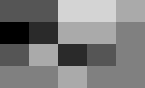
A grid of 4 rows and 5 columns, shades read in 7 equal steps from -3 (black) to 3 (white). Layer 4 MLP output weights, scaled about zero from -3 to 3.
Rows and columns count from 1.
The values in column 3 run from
-2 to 2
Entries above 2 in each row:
0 0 0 0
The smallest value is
-3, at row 2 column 1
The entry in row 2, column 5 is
0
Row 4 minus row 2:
3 2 0 -1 0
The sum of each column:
-5 -2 2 2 1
